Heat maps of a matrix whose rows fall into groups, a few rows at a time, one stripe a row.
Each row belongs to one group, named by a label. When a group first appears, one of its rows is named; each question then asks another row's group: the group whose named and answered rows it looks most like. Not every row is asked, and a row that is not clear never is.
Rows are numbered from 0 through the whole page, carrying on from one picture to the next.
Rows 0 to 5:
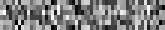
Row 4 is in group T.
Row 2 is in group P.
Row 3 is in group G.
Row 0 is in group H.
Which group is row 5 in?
H
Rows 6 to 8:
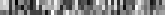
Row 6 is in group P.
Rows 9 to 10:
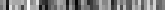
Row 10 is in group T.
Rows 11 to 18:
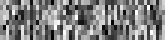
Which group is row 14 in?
P
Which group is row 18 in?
H
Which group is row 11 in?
H
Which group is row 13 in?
P
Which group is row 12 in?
P
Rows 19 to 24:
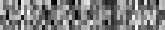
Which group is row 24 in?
H
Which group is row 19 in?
H
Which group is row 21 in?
T
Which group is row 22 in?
T
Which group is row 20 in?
H
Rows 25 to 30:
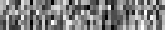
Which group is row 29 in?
G
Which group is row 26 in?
T
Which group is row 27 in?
H
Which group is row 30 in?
G
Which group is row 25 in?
H
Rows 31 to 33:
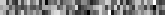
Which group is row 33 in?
T
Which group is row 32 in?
P
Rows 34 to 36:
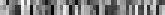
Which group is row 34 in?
T
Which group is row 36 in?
H
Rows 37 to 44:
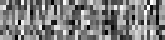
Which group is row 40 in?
H
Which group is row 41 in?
H
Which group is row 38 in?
P
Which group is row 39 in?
H
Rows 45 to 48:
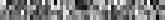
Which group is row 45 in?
P
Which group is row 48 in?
G
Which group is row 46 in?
T
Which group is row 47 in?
G
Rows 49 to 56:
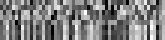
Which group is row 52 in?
H
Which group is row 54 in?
G
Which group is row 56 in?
G
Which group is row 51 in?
H
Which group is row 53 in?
G
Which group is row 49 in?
G
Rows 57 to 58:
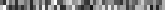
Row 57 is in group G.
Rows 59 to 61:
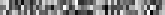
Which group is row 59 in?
P
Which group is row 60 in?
G
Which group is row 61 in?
P
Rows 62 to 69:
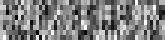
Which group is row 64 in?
T
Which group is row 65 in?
T
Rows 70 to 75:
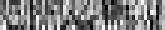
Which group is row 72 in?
G
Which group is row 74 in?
P
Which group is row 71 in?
G
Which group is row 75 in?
P
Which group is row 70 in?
G
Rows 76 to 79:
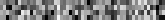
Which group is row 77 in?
P
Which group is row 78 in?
H
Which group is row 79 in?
T
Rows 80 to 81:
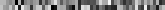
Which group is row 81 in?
H
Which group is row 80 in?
T
